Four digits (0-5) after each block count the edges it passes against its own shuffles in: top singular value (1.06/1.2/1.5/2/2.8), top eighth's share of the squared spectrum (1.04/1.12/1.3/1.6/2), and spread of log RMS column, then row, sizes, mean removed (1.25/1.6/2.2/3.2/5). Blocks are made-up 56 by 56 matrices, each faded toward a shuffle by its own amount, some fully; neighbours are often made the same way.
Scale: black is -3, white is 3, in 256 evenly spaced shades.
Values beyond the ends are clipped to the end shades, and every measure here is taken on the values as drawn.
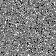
0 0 0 0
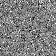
1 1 0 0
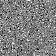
0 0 0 0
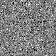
2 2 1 0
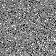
0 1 0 0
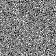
2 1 0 0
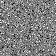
0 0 0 0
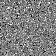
0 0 0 0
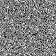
2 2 0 0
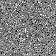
2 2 0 0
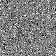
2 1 0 0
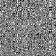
4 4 2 2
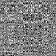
4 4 2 2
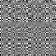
5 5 4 4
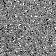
1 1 0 0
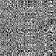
4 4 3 2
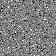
1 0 0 0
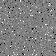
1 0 0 0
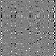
5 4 3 2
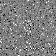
3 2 1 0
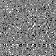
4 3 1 2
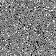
2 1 0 0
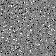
1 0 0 0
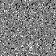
3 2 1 1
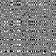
4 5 3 3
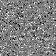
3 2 0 1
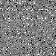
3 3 1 2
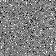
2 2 0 0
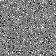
2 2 0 0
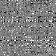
3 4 1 3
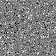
2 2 0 1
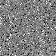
2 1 0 0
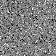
1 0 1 0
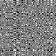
4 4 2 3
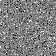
1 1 0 0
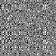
4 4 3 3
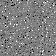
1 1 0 0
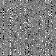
3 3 3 0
